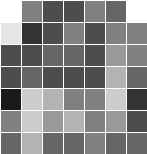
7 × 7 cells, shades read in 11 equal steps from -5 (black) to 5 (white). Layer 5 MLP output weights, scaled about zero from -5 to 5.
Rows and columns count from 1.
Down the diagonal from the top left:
5 -3 -1 -2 0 1 -1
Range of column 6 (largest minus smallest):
4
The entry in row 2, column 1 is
4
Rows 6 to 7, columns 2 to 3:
3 1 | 2 -1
